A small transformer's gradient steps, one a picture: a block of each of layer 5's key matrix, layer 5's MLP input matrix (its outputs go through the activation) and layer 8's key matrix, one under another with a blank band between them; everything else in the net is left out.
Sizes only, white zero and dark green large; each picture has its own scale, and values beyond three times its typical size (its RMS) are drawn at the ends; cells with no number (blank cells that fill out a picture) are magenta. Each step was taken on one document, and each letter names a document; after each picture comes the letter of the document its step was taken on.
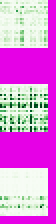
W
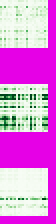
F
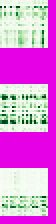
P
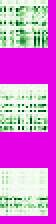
P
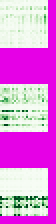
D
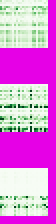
W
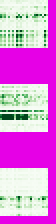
D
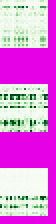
F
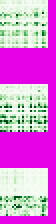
P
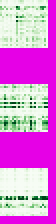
F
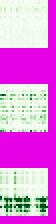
P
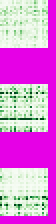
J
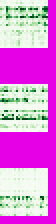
D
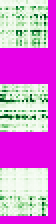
D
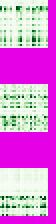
F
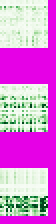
P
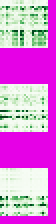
D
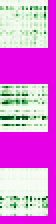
D
